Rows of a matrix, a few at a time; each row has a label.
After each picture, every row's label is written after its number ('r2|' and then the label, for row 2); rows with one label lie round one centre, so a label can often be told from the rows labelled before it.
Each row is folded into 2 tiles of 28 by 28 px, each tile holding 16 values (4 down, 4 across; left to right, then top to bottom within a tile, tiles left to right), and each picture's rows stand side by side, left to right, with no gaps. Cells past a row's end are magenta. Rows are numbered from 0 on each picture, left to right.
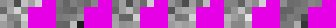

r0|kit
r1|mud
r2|kit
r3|kit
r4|kit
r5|mud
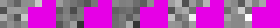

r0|kit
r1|mud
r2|mud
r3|kit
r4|kit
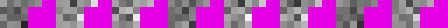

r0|mud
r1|kit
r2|kit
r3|mud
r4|kit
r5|kit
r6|mud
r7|kit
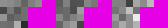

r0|mud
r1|mud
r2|kit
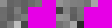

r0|mud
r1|mud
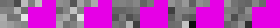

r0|kit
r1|kit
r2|mud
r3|mud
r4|mud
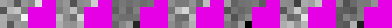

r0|kit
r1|kit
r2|mud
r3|kit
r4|mud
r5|kit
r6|mud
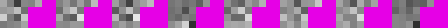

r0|kit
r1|kit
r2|kit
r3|mud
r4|kit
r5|kit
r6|kit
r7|mud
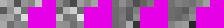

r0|kit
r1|kit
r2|mud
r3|mud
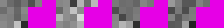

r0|mud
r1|kit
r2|mud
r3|mud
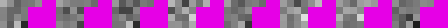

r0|mud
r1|mud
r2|mud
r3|kit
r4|mud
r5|kit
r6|kit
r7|mud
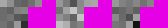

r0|mud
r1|kit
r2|mud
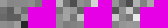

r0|mud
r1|kit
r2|kit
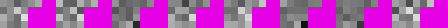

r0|kit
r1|kit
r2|mud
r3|kit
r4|kit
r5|mud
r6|mud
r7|kit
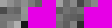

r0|mud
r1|mud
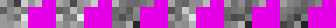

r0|kit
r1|kit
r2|mud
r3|kit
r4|mud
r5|mud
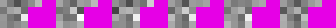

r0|kit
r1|kit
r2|kit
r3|kit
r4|kit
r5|kit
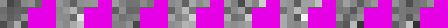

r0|mud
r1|kit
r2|mud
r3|kit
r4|kit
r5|kit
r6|mud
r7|mud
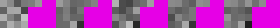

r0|kit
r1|mud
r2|mud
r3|mud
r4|mud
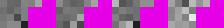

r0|mud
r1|mud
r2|mud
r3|kit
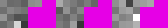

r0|mud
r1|mud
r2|kit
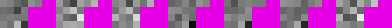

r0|mud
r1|kit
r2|kit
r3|mud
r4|mud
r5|mud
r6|kit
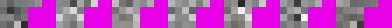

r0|mud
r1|kit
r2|kit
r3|kit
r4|kit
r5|kit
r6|mud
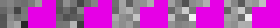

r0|mud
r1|mud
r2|kit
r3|kit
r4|kit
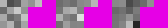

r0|kit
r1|kit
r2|mud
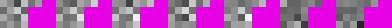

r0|kit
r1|kit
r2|kit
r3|kit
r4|kit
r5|mud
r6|mud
